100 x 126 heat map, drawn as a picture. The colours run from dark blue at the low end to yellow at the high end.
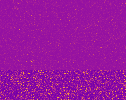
Grain: fine. Seam: horizontal, 70% of the way down, the top part calmer. Mirror symmetry: none. Average level on the scale: 30%. Slope: none.
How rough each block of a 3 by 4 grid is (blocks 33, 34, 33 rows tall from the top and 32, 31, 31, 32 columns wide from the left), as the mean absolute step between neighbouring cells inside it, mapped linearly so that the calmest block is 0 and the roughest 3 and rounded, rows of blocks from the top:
0 0 0 0
0 0 0 0
3 3 3 3
